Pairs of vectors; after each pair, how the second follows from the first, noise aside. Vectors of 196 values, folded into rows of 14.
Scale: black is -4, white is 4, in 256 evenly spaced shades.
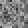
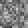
negated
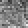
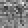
wrapped around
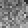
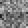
wrapped around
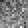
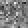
wrapped around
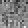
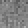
shrunk
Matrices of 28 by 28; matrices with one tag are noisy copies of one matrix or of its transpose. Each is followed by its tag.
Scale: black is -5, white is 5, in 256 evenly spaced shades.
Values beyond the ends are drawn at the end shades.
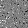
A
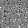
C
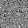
C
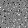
C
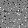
C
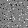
C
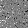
A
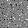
C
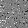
A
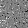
A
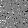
A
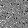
A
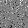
A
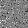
A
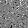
A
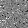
A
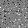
C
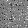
C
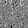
A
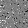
A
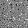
C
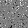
A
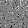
A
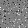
C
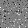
C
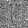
C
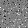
C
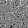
A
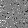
A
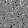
A
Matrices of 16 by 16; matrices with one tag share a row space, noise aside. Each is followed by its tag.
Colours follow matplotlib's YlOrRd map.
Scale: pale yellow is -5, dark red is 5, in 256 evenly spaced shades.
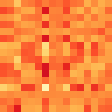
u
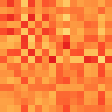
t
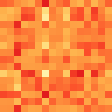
u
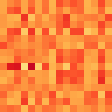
t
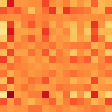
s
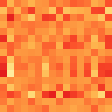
s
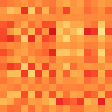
t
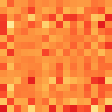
s
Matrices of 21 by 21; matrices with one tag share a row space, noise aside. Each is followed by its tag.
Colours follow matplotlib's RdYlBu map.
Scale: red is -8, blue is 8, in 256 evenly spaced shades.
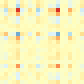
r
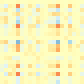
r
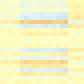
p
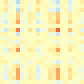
r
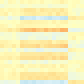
p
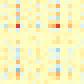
r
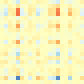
r
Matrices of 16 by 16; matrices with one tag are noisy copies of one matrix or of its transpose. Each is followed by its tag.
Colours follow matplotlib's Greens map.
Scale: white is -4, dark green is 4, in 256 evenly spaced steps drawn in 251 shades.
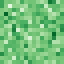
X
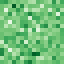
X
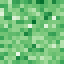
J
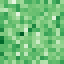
J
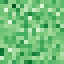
X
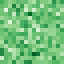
X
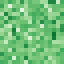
X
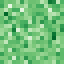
X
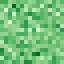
X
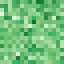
J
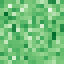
X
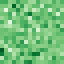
X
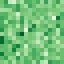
J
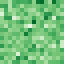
J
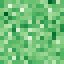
X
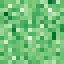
X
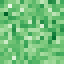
X
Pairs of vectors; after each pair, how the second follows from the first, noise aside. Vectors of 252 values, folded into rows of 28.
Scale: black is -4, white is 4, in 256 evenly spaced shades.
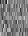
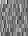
sign-scrambled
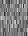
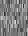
copied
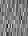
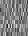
copied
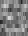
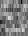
copied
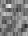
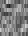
negated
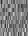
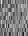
negated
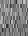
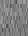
shrunk
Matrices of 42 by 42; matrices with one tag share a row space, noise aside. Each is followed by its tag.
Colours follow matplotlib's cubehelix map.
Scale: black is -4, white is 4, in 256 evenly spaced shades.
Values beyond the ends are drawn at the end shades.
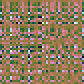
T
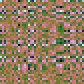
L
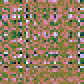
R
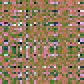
R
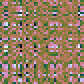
R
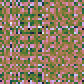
T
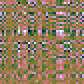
L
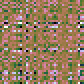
R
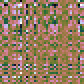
R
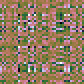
L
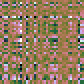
R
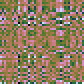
L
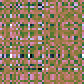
T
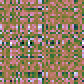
T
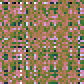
R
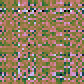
L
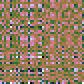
T
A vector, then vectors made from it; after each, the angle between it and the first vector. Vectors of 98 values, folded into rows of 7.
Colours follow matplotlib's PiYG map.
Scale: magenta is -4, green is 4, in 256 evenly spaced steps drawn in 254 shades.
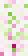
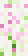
nearly opposite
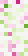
partly aligned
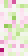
partly aligned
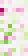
orthogonal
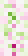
nearly parallel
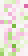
nearly opposite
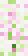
nearly opposite
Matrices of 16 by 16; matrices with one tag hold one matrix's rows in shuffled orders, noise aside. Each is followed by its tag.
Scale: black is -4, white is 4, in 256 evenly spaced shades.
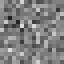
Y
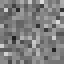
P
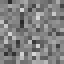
Y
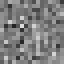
Y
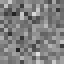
Y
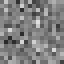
Y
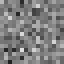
Y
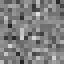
Y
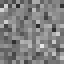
P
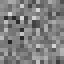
Y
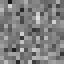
Y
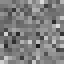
P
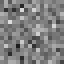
Y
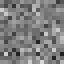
P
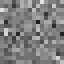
P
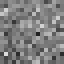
P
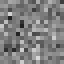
Y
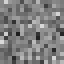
P
